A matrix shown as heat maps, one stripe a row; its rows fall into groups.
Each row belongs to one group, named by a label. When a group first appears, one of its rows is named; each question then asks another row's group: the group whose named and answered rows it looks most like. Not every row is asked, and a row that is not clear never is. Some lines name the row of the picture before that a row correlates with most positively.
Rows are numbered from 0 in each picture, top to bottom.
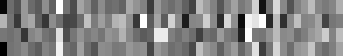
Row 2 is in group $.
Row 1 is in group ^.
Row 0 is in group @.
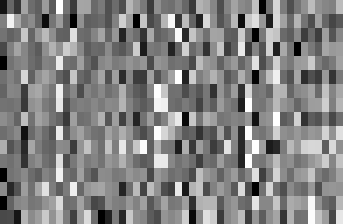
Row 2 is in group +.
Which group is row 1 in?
^
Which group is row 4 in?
@
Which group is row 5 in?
+
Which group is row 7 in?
$
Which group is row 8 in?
+
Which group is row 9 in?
$
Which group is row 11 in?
$
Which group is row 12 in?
@
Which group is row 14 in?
@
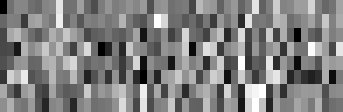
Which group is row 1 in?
$
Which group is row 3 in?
@
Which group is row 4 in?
+
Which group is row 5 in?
+
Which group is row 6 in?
^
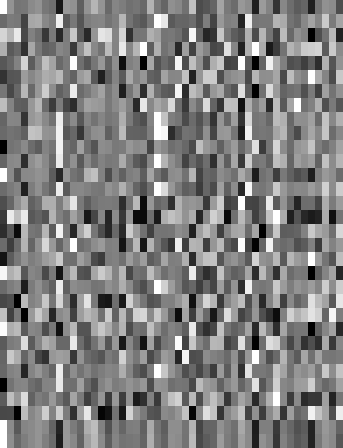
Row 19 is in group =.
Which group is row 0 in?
=
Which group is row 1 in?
$
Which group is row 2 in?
=
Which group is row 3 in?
^
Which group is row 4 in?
+
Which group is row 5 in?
@
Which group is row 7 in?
^
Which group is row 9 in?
$
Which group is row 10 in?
@
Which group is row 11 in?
$
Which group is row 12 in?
=
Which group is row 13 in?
$
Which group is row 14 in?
+
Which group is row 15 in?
+
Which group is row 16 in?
@
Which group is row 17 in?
+
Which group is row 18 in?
@
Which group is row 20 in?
$
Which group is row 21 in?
@
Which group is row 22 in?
^
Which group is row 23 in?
=
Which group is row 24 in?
+
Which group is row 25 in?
^
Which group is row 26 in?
$
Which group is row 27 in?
@
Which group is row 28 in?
+
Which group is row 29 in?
@
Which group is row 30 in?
=
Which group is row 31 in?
=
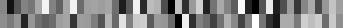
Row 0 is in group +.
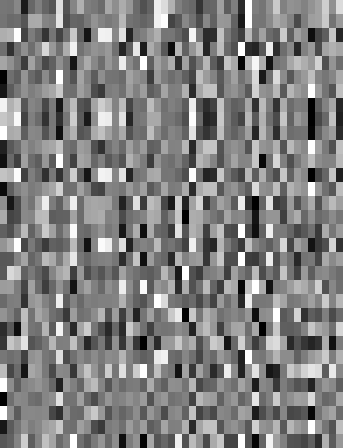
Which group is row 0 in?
$
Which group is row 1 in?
$
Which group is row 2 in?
=
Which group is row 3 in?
+
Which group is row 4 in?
^
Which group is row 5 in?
@
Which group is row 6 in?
@
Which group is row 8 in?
=
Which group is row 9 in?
=
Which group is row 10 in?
@
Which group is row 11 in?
@
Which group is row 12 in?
=
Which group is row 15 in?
+
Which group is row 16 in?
+
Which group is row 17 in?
=
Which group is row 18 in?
+
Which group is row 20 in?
^
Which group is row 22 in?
+
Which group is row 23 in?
@
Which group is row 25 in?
$
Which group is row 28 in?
@
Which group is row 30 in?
@
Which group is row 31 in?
+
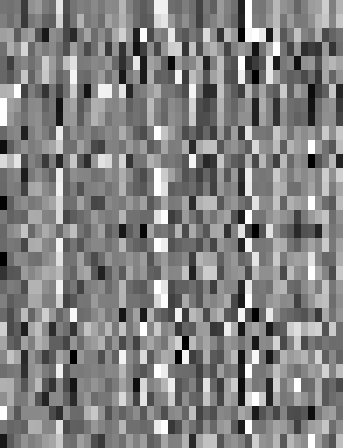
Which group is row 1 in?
$
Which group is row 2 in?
^
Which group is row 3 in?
+
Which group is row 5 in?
+
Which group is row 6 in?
=
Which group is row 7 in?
=
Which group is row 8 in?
=
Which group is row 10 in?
@
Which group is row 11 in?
=
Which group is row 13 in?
$
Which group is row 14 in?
@
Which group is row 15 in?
$
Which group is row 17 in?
$
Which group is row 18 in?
@
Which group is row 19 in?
@
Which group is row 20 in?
$
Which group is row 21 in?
$
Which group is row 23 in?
^
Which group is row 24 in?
+
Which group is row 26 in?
$
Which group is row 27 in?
^
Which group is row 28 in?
^
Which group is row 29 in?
=
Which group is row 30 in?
$
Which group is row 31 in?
@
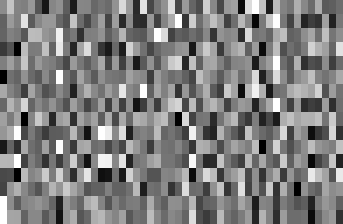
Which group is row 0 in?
^
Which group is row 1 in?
+
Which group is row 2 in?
$
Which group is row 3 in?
@
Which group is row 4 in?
+
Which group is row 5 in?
@
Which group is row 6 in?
^
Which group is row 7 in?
+
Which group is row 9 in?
=
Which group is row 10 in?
@
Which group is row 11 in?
=
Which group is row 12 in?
@
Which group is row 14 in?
=
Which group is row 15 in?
=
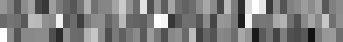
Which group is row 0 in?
^
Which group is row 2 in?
=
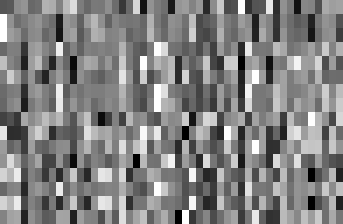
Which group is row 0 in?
+
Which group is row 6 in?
$
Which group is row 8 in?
@
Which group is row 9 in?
^
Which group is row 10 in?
^
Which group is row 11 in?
^
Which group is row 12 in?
=
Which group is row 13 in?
$
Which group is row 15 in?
^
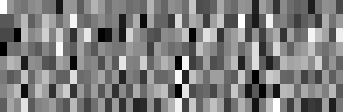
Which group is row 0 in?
=
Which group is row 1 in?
+
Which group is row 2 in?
@
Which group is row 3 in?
@
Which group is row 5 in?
+
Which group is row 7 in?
+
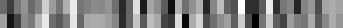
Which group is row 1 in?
+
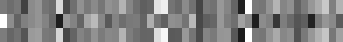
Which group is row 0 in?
$
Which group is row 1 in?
=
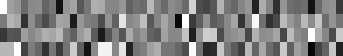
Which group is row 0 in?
=
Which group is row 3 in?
=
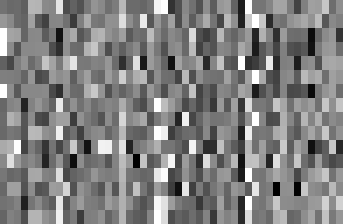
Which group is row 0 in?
$
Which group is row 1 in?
^
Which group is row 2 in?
=
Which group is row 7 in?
$
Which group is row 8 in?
^
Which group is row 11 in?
^
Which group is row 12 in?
$
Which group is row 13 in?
^
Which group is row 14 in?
$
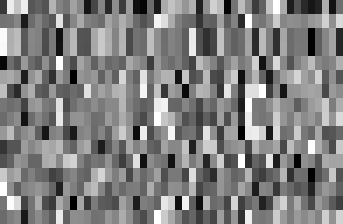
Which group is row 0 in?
+
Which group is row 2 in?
=
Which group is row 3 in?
=
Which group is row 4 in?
@
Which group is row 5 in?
^
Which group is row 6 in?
^
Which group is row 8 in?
$
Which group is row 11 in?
+
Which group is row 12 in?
=
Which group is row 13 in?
=
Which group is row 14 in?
^
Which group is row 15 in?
$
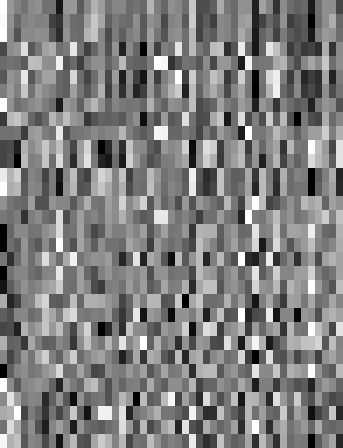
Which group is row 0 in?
=
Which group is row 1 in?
=
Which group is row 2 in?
=
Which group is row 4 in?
$
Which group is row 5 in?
+
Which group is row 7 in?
=
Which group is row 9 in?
$
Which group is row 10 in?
@
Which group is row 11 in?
@
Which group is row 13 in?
=
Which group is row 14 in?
^
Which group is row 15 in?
$
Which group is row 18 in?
+
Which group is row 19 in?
@
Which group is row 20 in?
@
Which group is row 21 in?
+
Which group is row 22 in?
+
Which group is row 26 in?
@
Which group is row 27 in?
=
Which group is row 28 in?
^
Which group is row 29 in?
=
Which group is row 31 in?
=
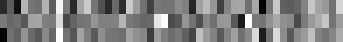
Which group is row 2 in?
@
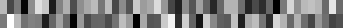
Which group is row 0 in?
^
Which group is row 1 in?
^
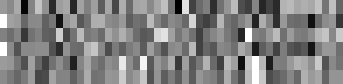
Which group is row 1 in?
=
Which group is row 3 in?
=
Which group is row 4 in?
^
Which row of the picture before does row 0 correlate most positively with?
0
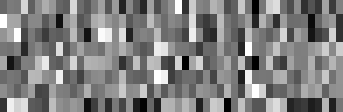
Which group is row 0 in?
+
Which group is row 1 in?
=
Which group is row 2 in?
=
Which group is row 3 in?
$
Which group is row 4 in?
+
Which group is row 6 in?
^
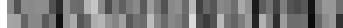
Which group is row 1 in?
=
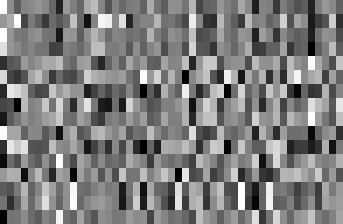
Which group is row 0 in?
=
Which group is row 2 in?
=
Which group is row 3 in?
=
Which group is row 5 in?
^
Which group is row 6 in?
+
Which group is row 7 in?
@
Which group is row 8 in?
@
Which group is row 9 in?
=
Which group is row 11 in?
@
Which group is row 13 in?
+
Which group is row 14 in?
+
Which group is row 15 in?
@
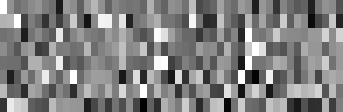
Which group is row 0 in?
=
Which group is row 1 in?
=
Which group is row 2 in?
$
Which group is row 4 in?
$
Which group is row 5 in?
+
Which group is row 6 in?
^
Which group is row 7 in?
+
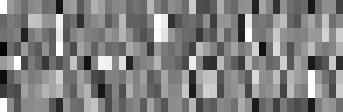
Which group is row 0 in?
=
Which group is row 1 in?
$
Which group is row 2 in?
$
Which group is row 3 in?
@
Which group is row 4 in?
=
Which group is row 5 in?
@
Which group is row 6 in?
@
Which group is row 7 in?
=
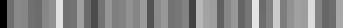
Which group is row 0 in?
@
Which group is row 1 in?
@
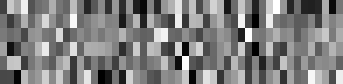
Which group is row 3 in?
+
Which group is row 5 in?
@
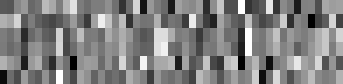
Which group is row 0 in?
+
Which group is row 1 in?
=
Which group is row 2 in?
$
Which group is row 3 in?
$
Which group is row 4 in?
^
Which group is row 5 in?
@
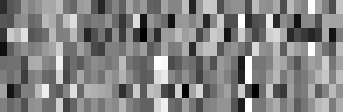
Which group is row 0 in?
@
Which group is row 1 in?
+
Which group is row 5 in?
$
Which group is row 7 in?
$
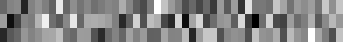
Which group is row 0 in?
$
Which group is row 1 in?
+
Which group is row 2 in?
@
